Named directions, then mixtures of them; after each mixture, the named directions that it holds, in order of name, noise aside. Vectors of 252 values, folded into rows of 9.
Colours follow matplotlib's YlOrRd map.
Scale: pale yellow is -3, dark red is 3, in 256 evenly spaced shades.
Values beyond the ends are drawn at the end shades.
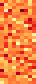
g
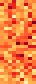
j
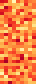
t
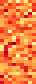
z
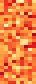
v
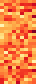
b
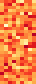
v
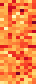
b, g, j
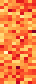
b, v, z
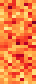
j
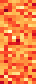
b, t, z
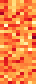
j, t, v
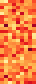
t, v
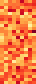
b, v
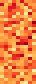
j, v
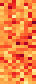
j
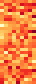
b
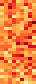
j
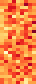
b, j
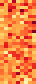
b, g, j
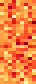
j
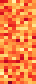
t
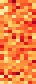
j, t, z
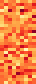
b, g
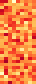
t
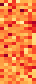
g, j, z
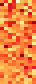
g, j, z
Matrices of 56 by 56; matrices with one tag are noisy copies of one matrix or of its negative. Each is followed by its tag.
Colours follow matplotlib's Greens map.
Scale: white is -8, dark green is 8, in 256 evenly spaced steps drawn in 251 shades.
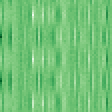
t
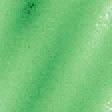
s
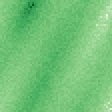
s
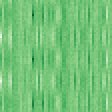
t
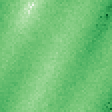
s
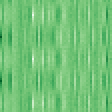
t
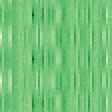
t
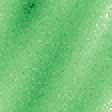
s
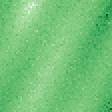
s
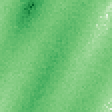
s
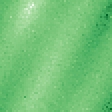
s
